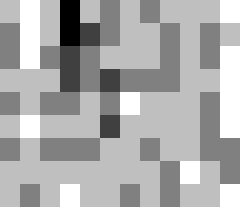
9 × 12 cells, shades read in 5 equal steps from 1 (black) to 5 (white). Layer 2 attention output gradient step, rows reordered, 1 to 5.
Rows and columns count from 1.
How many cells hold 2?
5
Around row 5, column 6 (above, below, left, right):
2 2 4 5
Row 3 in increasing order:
2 3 3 3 3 3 4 4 4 4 5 5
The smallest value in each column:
3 3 3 1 2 2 3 3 3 4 3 3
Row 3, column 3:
3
